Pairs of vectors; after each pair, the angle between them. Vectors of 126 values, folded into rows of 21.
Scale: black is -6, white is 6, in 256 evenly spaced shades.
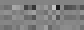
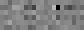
nearly parallel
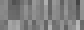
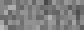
orthogonal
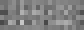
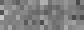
orthogonal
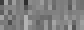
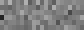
partly opposed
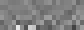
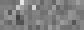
orthogonal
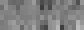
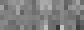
nearly opposite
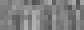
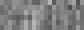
nearly parallel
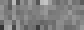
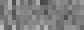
nearly opposite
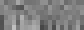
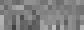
nearly opposite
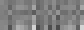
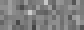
partly opposed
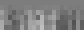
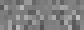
orthogonal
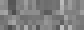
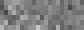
partly opposed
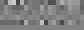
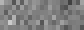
partly opposed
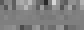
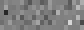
orthogonal
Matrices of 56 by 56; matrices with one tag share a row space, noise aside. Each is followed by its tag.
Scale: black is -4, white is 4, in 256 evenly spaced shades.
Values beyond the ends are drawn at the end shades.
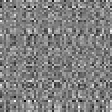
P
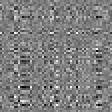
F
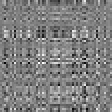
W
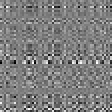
P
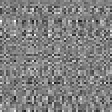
P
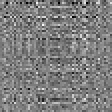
W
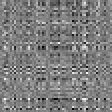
W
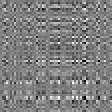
W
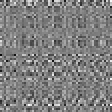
P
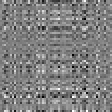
W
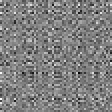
P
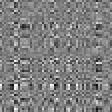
F
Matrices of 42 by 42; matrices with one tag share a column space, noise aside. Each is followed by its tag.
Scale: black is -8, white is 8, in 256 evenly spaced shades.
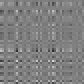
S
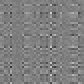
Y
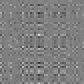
Y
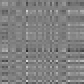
S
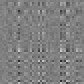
S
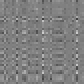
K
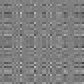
Y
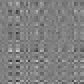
S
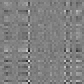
S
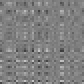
S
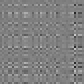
Y
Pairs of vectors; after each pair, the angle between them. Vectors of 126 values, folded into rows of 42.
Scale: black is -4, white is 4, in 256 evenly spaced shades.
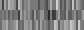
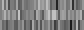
nearly opposite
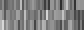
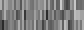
nearly opposite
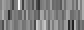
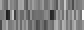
orthogonal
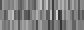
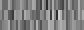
nearly opposite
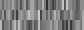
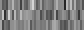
partly aligned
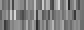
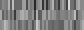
nearly opposite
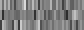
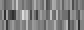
orthogonal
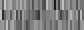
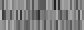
nearly parallel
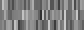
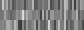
nearly parallel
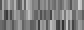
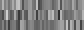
orthogonal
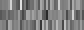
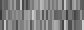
partly aligned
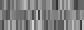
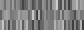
nearly opposite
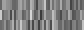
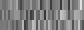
partly opposed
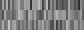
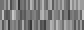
partly opposed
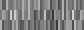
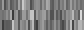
partly aligned
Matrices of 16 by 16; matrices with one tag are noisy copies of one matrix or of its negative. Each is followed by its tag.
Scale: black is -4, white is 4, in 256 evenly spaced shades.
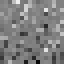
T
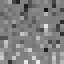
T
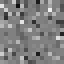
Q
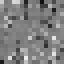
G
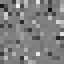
Q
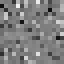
Q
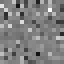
Q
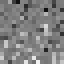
T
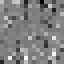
G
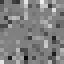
G
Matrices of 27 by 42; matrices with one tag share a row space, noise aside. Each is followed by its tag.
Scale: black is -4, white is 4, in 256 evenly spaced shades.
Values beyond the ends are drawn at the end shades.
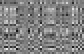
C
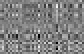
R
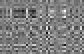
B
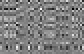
C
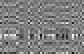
C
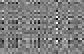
R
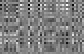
C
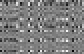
C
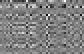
B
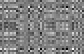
C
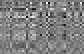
B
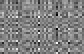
R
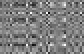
B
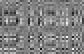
C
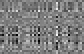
R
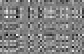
C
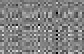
R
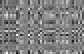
C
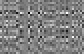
C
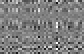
R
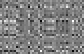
C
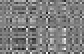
B
